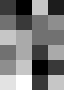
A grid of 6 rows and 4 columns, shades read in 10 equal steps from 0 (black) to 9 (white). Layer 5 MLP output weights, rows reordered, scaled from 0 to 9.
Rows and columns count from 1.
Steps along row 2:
down up up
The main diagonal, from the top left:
2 2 4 6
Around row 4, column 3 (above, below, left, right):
4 0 6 6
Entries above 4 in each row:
1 1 2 2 2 3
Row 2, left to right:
4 2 4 5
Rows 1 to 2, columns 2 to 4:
0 7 1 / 2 4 5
